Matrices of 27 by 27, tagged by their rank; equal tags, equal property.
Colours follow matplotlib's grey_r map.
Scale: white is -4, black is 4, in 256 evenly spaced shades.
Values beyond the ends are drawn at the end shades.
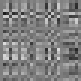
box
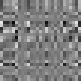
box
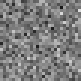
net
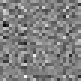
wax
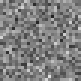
net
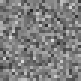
net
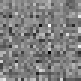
wax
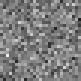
net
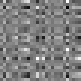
box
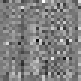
wax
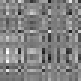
box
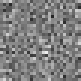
wax
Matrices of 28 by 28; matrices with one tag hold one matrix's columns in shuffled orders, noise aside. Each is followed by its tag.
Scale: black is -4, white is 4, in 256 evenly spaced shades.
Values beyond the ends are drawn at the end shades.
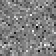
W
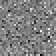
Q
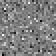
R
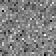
R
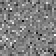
R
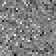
R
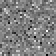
Q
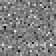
W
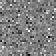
Q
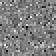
W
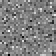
Q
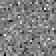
R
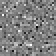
W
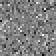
R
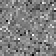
R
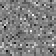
W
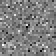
W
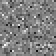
W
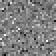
R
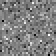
R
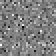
W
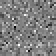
W
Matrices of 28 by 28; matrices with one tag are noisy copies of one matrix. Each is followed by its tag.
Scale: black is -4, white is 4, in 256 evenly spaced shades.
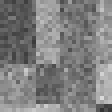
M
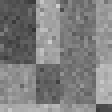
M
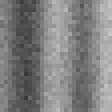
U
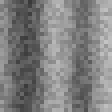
U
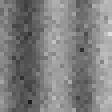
U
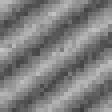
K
